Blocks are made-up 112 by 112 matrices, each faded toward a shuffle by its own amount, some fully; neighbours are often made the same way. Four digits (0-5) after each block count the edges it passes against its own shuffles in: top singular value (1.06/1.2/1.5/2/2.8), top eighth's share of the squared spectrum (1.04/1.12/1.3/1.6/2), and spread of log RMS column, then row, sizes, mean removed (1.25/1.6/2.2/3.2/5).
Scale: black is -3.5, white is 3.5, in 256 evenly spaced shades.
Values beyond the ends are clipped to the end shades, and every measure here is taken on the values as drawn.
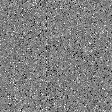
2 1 2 0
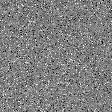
0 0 0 0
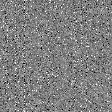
2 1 2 0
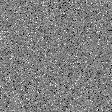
0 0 0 0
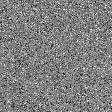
0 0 0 0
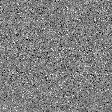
0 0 0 2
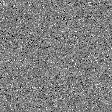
0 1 0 2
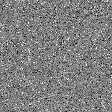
0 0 0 0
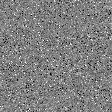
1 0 0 1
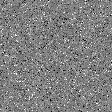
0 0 0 0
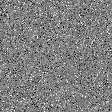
0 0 0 0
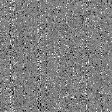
2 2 3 0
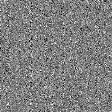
0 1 3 0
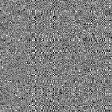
5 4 3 3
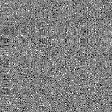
4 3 2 2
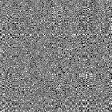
5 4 3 3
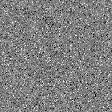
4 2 0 1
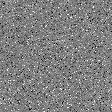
1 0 0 0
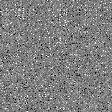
3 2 1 1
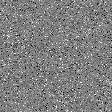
3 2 0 1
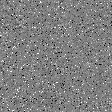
2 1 0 0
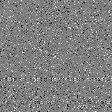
4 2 0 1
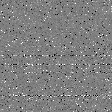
4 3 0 2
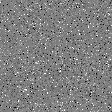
2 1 0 0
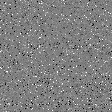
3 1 0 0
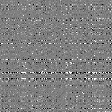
5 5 2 4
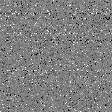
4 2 0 2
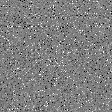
3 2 0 1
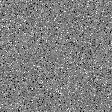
2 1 0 0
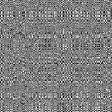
5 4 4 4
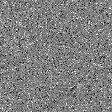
3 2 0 0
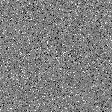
2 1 0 0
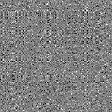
5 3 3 2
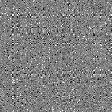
5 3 2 2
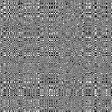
5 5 4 4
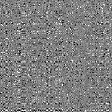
5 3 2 3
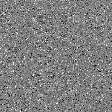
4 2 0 1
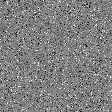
1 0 0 0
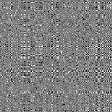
5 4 3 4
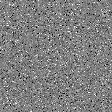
3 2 0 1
